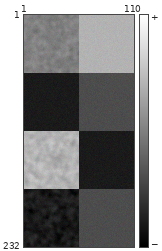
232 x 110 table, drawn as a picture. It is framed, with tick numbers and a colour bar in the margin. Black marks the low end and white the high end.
The table splits into 4 rows of 2 panels. Panel 1,1: middling, blotchy, faint in contrast. Panel 1,2: high, flat. Panel 2,1: very low, flat. Panel 2,2: low, flat. Panel 3,1: high, blotchy, faint in contrast. Panel 3,2: very low, flat. Panel 4,1: very low, blotchy, faint in contrast. Panel 4,2: low, flat.
